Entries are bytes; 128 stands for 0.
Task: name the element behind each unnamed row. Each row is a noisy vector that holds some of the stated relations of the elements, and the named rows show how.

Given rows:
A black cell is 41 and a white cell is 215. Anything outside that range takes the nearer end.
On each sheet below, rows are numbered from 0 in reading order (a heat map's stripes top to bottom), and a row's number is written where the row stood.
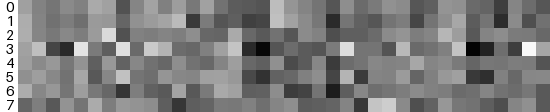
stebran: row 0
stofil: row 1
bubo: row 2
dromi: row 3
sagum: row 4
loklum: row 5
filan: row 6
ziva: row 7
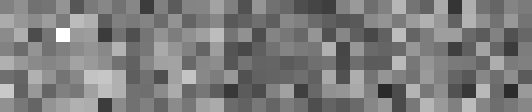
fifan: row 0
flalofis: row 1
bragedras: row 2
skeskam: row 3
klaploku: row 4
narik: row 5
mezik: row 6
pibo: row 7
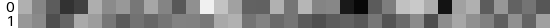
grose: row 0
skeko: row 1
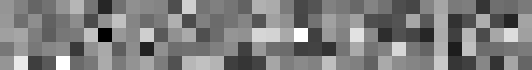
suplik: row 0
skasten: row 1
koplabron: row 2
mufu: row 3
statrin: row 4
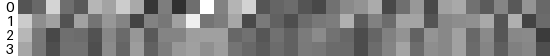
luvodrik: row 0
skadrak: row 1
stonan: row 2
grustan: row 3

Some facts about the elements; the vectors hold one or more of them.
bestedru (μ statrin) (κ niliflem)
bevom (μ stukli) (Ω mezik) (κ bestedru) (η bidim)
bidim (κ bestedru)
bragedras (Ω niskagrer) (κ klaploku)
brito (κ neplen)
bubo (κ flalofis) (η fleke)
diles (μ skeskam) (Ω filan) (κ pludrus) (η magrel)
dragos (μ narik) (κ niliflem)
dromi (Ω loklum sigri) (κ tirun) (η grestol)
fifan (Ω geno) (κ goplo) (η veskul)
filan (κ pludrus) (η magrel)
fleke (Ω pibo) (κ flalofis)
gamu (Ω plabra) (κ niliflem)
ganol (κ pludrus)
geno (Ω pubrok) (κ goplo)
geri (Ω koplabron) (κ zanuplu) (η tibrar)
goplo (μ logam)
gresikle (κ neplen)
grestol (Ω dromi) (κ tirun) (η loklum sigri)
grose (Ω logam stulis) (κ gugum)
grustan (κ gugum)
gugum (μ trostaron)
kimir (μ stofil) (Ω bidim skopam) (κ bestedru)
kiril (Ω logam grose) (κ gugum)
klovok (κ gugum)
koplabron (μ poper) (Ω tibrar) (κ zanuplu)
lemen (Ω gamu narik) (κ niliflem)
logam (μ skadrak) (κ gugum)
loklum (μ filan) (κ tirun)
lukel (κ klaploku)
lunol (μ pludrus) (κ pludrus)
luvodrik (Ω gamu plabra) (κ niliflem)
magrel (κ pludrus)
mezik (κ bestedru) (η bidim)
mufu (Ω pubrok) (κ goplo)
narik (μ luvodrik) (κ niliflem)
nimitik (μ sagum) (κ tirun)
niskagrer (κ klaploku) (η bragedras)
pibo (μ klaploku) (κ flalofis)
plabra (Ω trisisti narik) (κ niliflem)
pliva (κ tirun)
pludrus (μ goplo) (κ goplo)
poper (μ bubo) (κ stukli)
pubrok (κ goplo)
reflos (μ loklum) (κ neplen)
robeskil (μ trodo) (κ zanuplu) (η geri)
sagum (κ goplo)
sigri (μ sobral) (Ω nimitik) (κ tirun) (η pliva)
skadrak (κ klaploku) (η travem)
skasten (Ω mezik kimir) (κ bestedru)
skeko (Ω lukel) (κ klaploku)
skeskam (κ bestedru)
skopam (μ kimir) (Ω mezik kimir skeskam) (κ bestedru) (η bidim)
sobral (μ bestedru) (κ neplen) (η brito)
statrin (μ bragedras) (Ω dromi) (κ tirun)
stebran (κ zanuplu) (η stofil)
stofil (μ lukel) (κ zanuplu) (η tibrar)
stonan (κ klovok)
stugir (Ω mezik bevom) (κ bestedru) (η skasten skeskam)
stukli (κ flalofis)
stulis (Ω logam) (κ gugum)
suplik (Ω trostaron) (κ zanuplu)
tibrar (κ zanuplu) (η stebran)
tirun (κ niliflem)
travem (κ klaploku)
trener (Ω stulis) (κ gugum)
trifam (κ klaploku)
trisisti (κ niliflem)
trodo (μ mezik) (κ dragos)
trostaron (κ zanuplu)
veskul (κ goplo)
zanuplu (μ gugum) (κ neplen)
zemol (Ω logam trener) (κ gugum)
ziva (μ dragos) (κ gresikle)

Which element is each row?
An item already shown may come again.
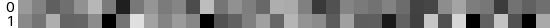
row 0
suplik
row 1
skopam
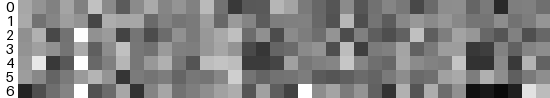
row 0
zanuplu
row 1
trodo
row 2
bragedras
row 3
loklum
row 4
statrin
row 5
fleke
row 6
sigri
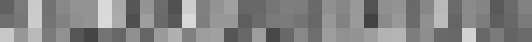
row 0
lemen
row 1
lemen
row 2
goplo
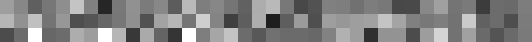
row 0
suplik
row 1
lunol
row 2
gamu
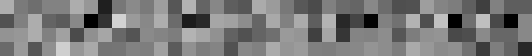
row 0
trostaron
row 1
kimir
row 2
pliva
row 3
sobral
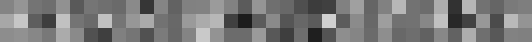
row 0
fifan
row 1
grestol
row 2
diles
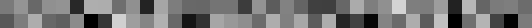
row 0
pubrok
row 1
kimir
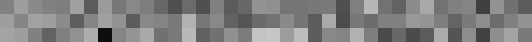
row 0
gresikle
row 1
niliflem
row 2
geri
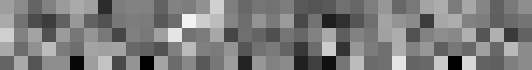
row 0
fleke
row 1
trener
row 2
skadrak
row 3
dragos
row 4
geno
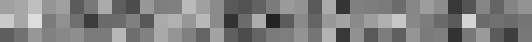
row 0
tirun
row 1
pludrus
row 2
bidim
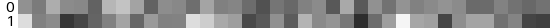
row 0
trisisti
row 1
logam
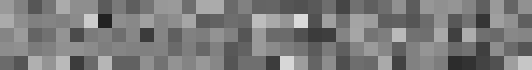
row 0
niskagrer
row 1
tibrar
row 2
fifan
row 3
brito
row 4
nimitik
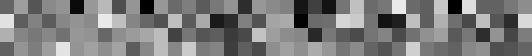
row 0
geno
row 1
bevom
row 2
stofil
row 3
bestedru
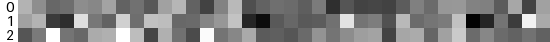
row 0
lukel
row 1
dromi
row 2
plabra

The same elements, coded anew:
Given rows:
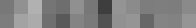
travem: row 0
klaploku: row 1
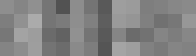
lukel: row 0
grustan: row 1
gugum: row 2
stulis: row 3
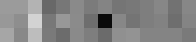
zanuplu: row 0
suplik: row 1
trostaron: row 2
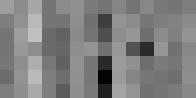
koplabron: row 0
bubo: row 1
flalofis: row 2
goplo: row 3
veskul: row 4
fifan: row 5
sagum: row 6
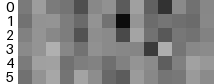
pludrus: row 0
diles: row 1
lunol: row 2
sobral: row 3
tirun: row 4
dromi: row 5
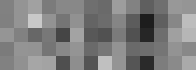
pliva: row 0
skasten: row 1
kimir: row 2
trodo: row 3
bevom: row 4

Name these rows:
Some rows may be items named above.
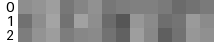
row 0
ziva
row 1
dromi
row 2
pliva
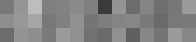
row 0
bragedras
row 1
ziva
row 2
sigri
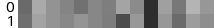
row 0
bestedru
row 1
statrin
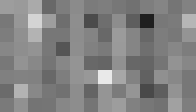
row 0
zanuplu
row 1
stugir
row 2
skadrak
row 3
pibo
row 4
trodo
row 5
logam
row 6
dragos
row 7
loklum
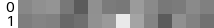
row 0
pibo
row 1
logam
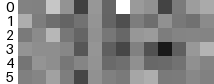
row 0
mezik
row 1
stofil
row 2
niskagrer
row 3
skopam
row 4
trodo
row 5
pubrok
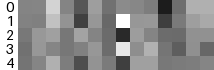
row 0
bidim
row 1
mezik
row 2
grestol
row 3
narik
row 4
filan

